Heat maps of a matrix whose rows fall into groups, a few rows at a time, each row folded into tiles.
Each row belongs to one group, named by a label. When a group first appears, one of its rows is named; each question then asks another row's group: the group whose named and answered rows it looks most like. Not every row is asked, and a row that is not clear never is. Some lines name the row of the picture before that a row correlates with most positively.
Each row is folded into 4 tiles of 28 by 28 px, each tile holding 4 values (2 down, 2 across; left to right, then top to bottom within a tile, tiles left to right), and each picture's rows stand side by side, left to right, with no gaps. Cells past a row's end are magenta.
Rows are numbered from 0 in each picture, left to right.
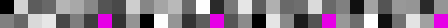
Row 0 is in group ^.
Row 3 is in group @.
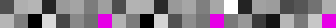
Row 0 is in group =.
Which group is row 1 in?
=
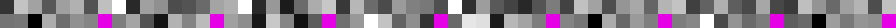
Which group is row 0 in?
=
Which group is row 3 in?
^
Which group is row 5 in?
=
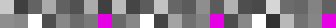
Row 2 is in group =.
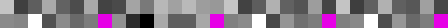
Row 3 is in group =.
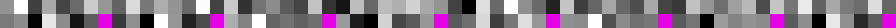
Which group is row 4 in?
@
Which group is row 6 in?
=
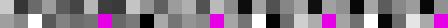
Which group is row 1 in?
=
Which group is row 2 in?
@
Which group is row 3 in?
@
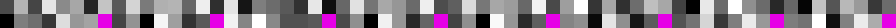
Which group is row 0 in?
=
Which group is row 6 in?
@
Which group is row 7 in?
@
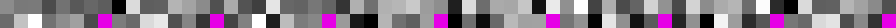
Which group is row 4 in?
=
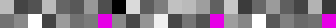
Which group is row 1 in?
^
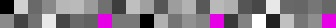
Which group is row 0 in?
^
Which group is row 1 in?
=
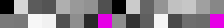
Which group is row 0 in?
^
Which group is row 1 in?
^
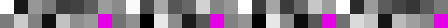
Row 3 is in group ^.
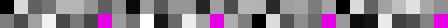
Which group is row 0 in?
^
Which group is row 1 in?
@
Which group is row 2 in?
=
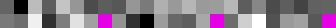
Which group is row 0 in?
@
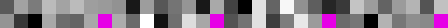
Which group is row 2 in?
@
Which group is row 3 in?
=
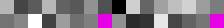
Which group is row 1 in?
^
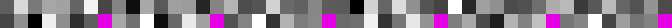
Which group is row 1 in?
@
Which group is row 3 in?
@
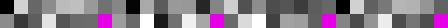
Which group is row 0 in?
^
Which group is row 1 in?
@
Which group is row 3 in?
^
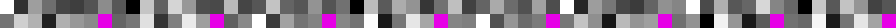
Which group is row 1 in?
@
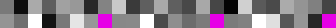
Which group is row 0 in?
@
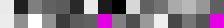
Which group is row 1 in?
^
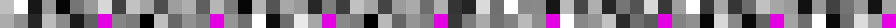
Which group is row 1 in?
=
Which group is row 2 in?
@
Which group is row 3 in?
=
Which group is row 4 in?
@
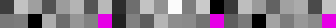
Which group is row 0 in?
=
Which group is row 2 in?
=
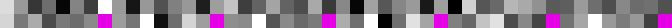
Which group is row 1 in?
@
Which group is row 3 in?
@
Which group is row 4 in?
^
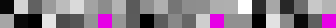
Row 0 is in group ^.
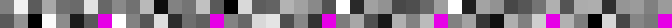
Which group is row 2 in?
^
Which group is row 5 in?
=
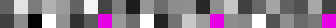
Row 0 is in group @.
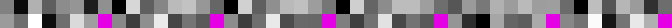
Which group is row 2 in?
^
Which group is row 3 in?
^
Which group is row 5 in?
@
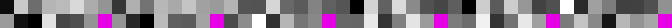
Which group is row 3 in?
@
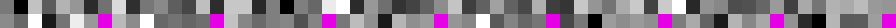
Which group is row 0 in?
@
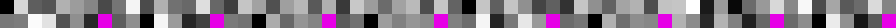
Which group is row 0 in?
^
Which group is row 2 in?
=
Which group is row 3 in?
=
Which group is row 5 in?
=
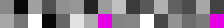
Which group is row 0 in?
@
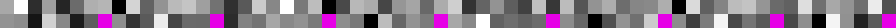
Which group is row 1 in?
^
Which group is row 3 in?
=
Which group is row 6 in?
^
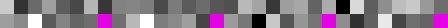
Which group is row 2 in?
=
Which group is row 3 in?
^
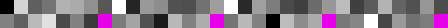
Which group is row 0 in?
^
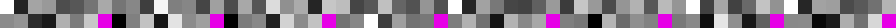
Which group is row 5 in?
=
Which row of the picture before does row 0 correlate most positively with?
1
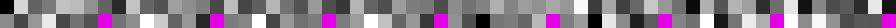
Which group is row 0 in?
^
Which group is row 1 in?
^
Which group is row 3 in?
^
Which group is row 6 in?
@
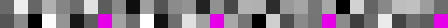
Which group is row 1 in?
@
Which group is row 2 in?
=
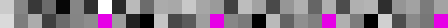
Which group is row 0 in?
@
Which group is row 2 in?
=
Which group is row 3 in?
=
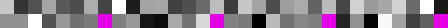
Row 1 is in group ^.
